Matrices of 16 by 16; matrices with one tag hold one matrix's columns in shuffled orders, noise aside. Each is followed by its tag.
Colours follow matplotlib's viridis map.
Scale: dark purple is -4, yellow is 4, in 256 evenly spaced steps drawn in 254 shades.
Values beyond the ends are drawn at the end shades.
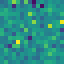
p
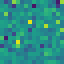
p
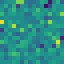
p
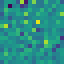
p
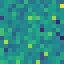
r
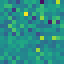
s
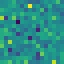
r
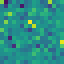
p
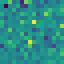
p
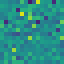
s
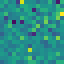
s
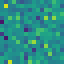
r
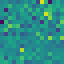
s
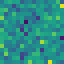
r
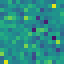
r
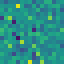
r
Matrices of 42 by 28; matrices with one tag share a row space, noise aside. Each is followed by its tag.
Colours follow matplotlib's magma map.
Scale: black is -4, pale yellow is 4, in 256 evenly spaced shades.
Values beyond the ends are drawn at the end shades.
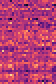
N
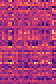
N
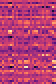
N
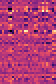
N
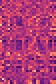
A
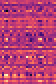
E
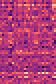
N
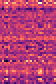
E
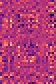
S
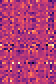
S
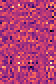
S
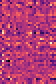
A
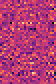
S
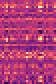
E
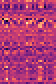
E
